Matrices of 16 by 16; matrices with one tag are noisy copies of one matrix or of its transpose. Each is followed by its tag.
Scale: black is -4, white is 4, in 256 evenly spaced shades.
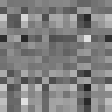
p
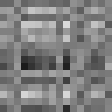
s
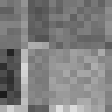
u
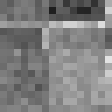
u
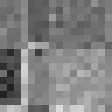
u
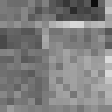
u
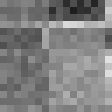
u
